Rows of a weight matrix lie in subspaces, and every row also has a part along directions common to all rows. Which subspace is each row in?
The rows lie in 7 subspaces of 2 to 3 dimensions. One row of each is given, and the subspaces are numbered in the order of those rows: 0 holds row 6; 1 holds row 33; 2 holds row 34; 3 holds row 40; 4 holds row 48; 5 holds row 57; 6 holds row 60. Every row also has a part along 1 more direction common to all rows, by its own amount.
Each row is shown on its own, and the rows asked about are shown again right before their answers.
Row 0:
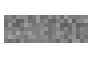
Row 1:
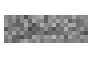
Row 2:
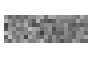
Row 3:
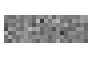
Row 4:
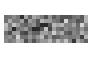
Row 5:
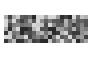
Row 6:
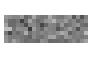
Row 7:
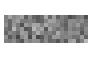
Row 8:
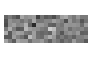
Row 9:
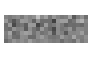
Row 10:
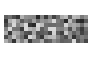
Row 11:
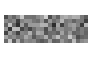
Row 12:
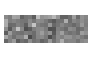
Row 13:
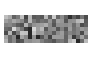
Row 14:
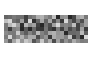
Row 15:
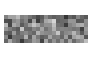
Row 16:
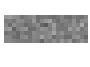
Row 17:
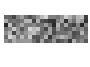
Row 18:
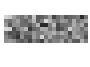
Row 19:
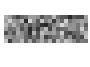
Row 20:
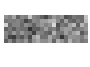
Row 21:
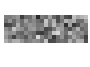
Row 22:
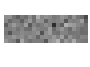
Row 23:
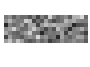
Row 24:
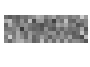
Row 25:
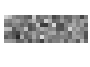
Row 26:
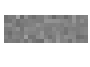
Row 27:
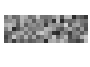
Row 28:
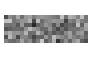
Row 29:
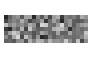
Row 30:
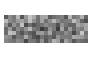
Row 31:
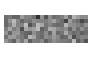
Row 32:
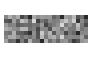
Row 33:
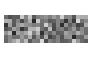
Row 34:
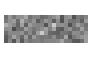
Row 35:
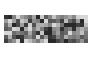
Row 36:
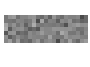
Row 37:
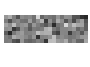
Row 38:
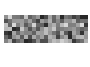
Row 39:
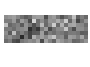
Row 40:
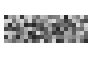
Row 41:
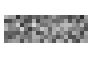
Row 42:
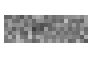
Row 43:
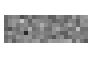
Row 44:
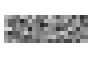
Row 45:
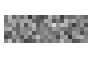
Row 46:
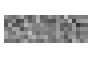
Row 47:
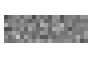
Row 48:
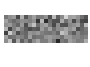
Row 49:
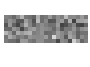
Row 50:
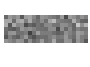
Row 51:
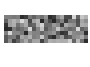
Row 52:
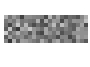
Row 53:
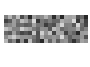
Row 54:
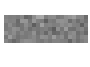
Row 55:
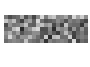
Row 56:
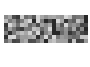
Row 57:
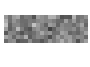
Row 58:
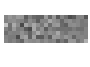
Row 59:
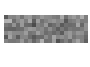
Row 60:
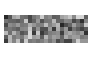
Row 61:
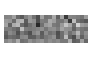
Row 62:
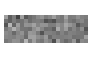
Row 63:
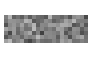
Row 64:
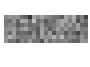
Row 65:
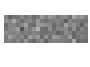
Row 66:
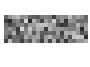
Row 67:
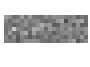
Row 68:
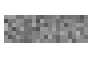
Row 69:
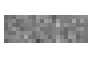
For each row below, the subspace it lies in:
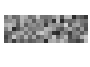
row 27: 2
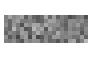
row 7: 6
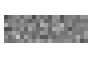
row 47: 0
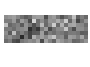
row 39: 1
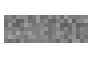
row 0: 3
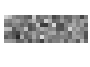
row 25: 0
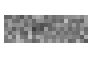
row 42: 6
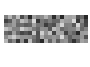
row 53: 1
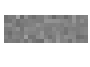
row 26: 4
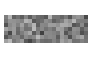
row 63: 2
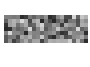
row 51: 0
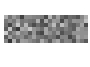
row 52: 4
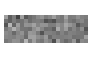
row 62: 3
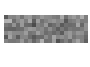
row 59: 3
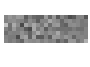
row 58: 6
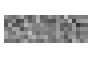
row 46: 3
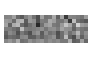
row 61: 3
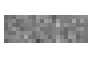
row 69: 4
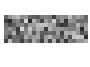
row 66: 6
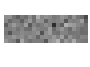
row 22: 2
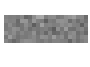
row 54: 1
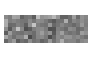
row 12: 5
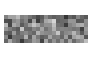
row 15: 6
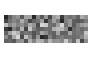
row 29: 0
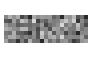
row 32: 1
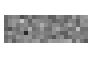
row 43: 0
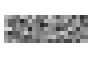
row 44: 0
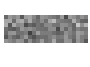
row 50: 3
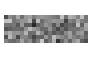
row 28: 3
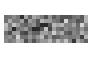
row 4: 6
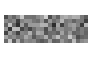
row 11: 4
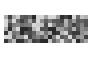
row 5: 5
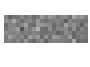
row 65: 5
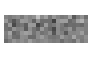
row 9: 5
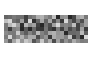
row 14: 6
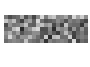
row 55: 5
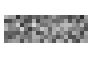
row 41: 3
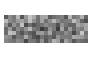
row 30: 3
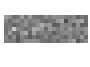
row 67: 6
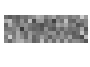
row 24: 6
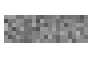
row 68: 4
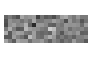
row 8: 5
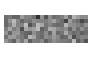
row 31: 5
